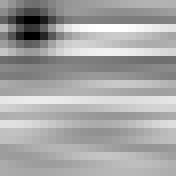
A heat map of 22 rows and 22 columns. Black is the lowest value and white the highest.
Roughest part: top left. Grain: streaks across. Ninth with the lowest average: top left. Dips: one, in the top left.
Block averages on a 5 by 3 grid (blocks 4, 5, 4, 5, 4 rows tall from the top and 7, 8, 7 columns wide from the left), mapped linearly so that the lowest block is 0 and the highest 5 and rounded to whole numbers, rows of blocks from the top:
044
144
454
545
444
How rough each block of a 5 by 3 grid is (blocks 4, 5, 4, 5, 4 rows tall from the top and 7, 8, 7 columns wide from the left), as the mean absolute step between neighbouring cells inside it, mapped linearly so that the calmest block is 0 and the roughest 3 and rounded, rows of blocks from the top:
322 | 322 | 112 | 111 | 000
